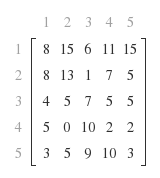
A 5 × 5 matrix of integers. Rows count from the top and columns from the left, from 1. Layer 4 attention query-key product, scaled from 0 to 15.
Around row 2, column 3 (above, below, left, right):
6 7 13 7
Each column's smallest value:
3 0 1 2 2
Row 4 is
5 0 10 2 2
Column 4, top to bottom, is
11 7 5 2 10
